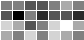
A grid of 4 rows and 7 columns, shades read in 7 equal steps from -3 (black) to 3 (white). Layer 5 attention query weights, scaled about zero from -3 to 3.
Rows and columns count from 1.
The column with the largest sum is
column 6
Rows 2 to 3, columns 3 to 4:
0 -2 | -1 0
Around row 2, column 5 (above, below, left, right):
0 2 -2 -1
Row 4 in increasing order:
0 0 0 1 1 2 2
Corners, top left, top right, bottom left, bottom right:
0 0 1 0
